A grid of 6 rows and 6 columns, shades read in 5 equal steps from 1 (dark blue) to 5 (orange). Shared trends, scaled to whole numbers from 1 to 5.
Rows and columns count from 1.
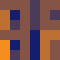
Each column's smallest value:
3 1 3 1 3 2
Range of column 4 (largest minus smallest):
1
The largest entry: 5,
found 2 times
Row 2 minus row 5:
-1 0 0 1 -1 -1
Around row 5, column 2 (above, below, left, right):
3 2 5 3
